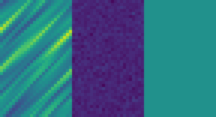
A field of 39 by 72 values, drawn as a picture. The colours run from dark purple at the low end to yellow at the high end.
The table splits into one row of 3 panels. Panel 1,1: middling, slanting up to the right, strong in contrast. Panel 1,2: very low, fine-grained, faint in contrast. Panel 1,3: middling, flat.
